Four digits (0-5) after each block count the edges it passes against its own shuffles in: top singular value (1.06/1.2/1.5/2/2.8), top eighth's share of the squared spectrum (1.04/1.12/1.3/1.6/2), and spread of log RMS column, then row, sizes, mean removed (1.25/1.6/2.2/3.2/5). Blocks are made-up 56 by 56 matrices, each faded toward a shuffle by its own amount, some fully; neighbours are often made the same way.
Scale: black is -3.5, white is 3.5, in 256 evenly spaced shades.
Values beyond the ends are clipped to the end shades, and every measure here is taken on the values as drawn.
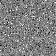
1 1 0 0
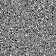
0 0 0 0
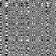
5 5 4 3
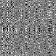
4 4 3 2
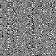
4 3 2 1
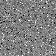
0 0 0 0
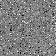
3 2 1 0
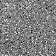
3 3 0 1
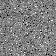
0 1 0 0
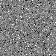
0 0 0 0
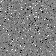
0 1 0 0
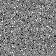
0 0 0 0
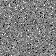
0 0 0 0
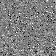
0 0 0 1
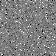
1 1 0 0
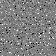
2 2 0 1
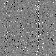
3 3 2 0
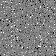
2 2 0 0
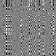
5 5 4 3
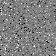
0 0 0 0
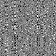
4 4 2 1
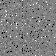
2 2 1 0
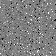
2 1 0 0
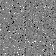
1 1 0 0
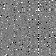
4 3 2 1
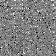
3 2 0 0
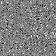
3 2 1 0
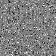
2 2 0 0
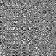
4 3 2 2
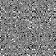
4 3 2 2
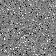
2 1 0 0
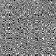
4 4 2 2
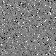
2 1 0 0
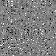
3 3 1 1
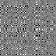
4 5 3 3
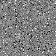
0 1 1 0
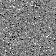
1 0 1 0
